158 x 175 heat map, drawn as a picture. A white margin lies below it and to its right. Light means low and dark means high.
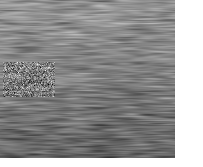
The middle left is the roughest part. The field climbs toward the bottom. The grain runs across in streaks. An odd patch, rougher than its surroundings, sits in the middle left.
